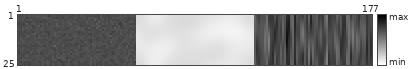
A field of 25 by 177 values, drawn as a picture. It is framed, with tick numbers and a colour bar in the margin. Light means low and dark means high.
It is made of 1 by 3 panels. Panel 1,1: high, fine-grained, faint in contrast. Panel 1,2: very low, smooth, faint in contrast. Panel 1,3: high, streaked downward.
